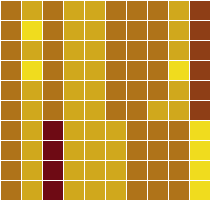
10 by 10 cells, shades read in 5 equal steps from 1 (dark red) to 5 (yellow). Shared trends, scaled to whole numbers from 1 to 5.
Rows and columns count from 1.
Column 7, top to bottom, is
3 3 3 3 3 3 3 3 3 3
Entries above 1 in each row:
10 10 10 10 10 10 9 9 9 9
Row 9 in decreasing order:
5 4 4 4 4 3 3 3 3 1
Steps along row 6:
up down up same down same up same down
